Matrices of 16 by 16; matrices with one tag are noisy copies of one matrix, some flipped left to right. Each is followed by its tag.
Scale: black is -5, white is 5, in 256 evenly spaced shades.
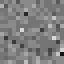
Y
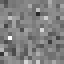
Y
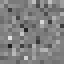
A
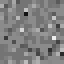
Y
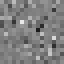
A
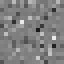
A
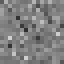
A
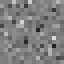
A
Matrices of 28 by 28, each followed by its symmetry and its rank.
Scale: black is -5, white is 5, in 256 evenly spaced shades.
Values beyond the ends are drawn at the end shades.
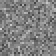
neither, full rank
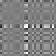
symmetric, rank one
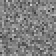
neither, full rank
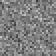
antisymmetric, full rank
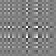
symmetric, rank one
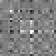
symmetric, rank three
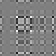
symmetric, rank one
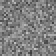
neither, full rank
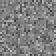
antisymmetric, full rank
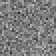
neither, full rank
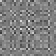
symmetric, rank three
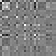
symmetric, rank three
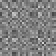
symmetric, rank three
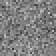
antisymmetric, full rank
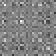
symmetric, rank three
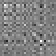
symmetric, rank three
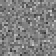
antisymmetric, full rank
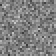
neither, full rank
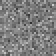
neither, full rank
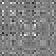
symmetric, rank three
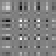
symmetric, rank one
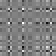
symmetric, rank one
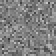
antisymmetric, full rank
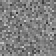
antisymmetric, full rank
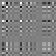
symmetric, rank one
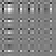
symmetric, rank one
